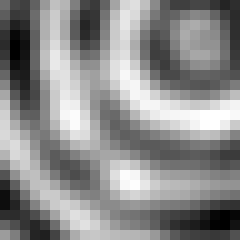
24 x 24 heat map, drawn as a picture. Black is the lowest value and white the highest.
Lone odd cells: none. Slope: none. Odd rows or columns: none. Rings: centred on the top right.
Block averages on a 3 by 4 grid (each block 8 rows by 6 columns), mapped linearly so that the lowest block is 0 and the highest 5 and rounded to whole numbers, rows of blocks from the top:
1331
3544
1440
